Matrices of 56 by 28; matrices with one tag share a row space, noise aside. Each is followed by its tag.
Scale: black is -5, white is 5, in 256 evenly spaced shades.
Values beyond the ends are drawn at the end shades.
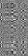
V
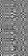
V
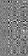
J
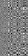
J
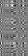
V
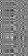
V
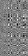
J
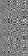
J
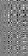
J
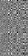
J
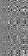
J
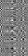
V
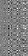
J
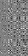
J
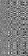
J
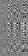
J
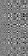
J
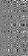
J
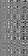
J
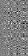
J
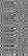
V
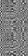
V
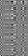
V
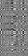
V
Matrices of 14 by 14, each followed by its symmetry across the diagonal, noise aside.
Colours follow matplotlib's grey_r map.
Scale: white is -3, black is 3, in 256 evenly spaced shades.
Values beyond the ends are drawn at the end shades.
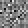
antisymmetric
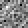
symmetric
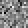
neither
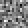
antisymmetric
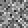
symmetric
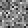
symmetric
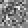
symmetric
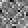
symmetric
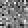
antisymmetric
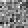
neither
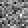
neither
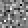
antisymmetric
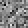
symmetric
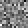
antisymmetric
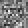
neither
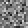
neither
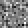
antisymmetric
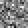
neither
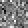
neither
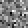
antisymmetric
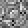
symmetric
